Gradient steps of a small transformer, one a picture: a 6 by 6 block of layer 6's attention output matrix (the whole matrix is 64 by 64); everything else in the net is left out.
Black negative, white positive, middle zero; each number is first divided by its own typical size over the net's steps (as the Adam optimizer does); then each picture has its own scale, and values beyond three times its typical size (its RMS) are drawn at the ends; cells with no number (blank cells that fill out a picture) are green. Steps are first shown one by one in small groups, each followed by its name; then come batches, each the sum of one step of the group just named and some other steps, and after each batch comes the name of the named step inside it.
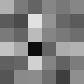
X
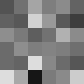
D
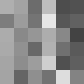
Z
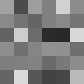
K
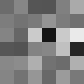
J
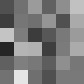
K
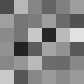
J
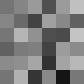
K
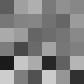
K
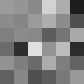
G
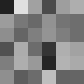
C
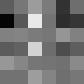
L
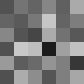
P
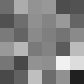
G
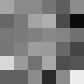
L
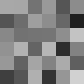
L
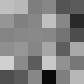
G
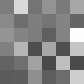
C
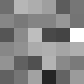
G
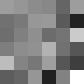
L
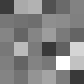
C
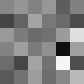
L
